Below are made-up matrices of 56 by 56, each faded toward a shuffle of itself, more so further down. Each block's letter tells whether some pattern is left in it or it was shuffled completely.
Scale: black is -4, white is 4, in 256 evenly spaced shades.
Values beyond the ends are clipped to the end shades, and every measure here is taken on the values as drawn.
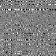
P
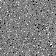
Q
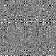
P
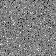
Q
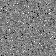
Q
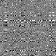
P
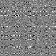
P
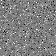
Q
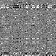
P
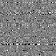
P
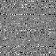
P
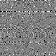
P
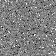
Q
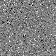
Q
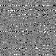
P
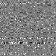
P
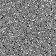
Q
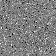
Q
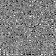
P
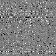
P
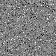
Q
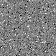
Q
